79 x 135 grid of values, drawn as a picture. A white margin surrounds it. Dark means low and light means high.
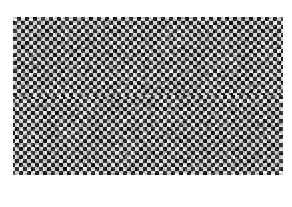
Overall the values sit about 50% of the way up the scale. It looks the same turned upside down. The histogram has two humps. No row or column stands out.
